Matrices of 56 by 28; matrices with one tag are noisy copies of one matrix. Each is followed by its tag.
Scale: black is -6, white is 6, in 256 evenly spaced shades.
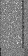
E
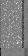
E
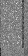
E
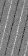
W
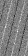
W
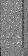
E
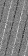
W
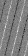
W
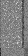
E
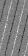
W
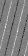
W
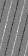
W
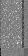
E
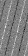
W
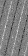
W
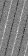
W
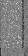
E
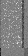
E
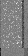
E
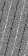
W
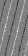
W
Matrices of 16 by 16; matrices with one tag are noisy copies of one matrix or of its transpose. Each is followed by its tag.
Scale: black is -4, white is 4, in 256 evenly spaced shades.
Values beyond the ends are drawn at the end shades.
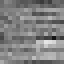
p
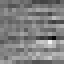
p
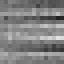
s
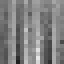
s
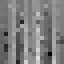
s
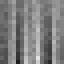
s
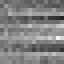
s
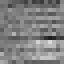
p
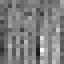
p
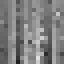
s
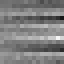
s
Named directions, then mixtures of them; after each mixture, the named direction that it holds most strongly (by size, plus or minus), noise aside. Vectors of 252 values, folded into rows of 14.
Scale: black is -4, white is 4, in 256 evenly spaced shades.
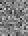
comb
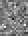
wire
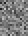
comb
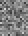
comb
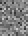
comb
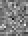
wire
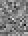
wire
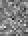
wire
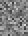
comb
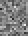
wire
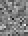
wire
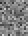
comb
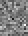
wire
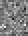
wire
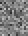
comb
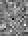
wire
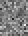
wire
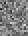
comb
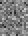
comb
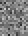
comb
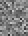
comb
